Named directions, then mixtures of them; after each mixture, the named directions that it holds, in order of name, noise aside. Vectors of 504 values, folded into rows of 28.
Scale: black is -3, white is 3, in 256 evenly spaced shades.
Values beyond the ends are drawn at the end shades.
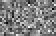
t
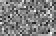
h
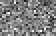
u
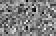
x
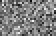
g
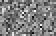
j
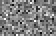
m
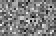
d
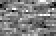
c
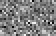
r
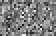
j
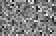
m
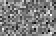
h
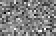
u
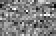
c, m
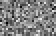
t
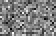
j, t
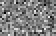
u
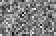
j, x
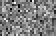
g, j, m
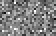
d, g, u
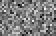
d, g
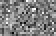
j, t, x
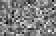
t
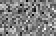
x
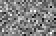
d, h, u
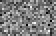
h, u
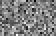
m, t, x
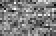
c, g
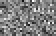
r, x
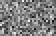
d, h, r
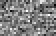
c, d, r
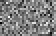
h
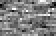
c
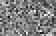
h, m, u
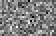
d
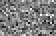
c, m, r
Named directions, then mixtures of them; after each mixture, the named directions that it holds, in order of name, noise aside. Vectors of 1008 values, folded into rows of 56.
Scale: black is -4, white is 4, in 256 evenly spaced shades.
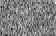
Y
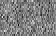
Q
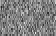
Y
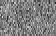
Q, Y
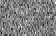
Y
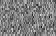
Q, Y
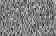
Q, Y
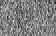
Q, Y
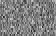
Q, Y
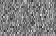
Q, Y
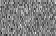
Y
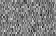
Q, Y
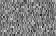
Q, Y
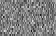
Q, Y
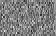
Q, Y
